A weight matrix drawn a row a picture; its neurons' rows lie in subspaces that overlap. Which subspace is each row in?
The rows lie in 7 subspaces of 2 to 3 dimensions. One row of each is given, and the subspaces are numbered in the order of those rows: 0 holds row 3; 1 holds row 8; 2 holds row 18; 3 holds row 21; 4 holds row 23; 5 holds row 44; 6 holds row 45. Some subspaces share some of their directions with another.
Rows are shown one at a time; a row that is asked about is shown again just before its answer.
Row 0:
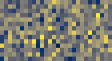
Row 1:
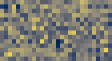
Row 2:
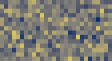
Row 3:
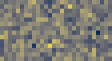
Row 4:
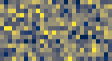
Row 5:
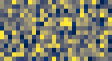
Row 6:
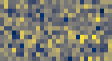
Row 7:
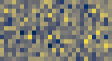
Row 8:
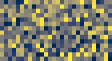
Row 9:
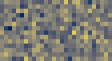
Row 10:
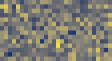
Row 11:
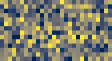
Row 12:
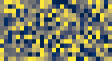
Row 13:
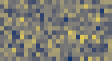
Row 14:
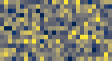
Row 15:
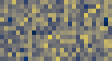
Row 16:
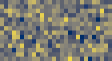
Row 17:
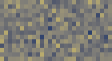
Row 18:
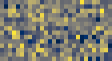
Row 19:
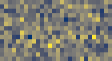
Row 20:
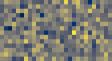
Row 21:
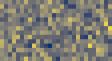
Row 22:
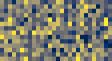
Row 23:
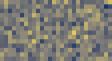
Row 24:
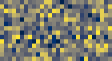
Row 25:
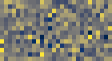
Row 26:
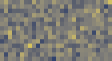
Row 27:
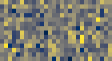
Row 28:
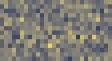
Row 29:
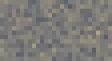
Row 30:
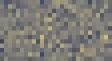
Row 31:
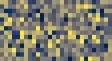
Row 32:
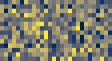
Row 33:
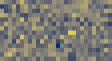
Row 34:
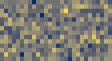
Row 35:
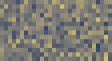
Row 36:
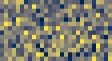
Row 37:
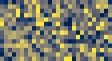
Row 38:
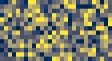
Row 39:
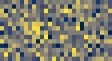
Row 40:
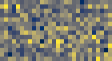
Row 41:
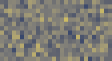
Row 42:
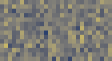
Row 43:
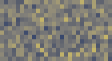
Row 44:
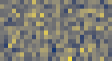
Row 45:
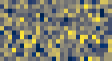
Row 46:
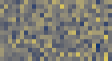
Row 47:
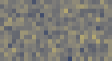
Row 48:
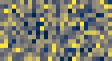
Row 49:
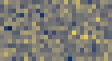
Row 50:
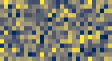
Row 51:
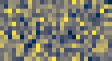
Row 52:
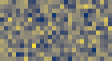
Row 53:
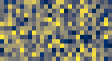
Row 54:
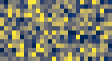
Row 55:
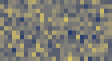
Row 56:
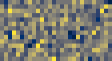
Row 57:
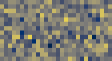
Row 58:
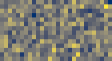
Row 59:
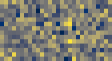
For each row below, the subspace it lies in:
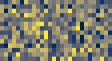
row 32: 5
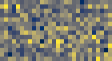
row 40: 2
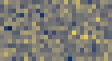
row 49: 4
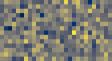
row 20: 4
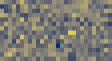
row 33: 2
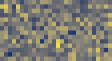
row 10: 2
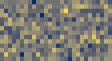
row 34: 5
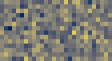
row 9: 4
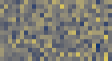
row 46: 1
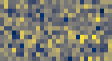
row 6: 2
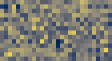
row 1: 2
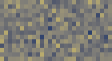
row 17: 0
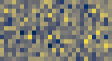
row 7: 3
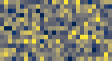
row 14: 4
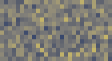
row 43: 1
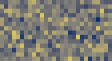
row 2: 1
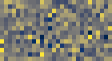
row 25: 0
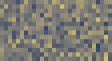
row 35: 1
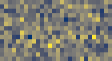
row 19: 6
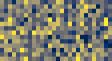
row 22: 3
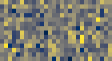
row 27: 5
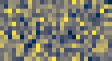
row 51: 4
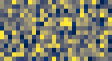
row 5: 6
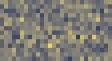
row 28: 6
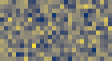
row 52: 3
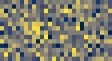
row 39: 5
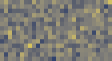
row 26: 5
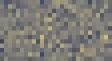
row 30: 0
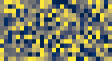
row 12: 0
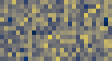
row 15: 3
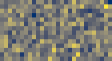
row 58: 4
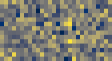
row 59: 6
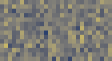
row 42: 5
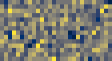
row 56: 5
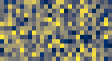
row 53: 3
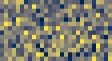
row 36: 1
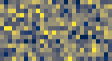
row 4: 4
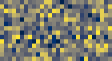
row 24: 6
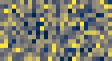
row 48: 5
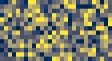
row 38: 3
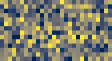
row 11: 6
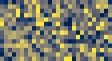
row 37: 6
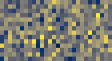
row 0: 0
